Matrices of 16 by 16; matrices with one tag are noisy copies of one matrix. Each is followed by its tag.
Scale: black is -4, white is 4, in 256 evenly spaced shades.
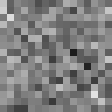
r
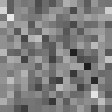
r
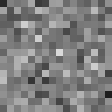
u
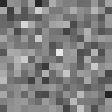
u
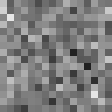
r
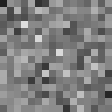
u
